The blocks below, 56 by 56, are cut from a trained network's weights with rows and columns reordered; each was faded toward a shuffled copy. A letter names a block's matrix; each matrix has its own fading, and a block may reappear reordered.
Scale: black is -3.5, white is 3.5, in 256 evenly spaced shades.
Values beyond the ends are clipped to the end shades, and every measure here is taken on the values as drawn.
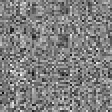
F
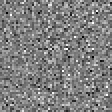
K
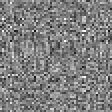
F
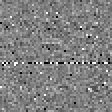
K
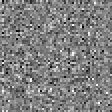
K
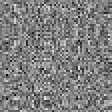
F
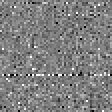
K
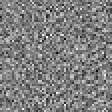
F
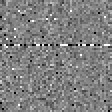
K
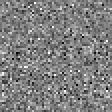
K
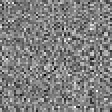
F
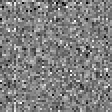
K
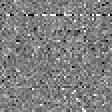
K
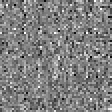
K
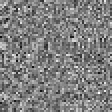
F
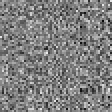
F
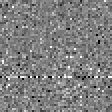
K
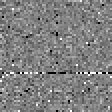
K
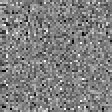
K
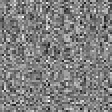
F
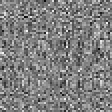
F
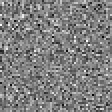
K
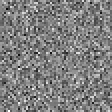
F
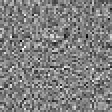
F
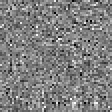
K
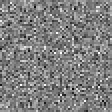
K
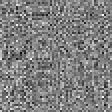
F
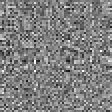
F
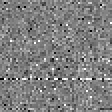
K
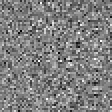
K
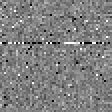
K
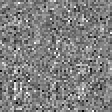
K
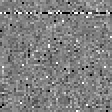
K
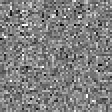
K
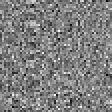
F
